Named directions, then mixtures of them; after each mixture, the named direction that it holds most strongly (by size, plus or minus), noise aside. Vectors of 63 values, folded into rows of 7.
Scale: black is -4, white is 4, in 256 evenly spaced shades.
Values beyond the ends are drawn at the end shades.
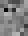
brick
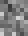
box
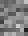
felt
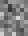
box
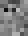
brick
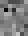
brick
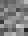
felt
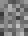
box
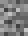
felt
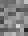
felt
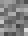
felt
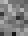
box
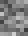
felt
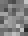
felt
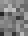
box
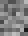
felt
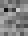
brick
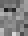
brick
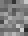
felt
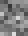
box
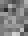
brick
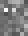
brick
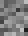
felt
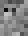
brick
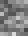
felt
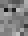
brick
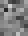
brick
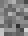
felt
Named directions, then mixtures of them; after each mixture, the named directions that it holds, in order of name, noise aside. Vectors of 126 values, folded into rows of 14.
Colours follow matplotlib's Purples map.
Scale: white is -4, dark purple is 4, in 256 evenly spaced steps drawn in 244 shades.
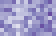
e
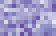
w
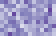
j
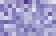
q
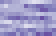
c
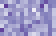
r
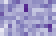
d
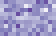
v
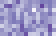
d, q, r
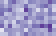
d, e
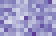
e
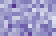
d, v, w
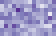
d, e, q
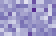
j, q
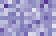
r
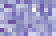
j, q, r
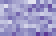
c, v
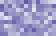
q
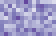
c, q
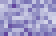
v, w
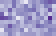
d, q, v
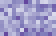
c, q, w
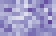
e, v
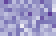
j, w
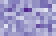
d, v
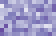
c, d, r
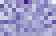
q
